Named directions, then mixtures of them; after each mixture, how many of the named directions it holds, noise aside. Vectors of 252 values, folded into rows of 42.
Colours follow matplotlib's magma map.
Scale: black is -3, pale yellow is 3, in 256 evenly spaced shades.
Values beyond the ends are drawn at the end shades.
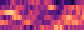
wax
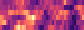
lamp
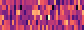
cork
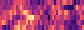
two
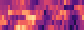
one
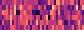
one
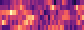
three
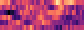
one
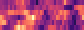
one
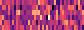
one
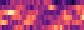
two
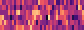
two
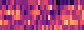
two
